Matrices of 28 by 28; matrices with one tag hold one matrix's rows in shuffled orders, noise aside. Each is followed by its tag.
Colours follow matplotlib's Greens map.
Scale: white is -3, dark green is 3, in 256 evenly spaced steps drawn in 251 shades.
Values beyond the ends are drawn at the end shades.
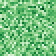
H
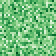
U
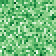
U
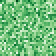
U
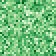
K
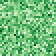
K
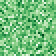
H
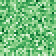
H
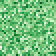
U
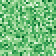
K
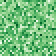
U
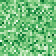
H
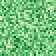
U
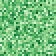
U
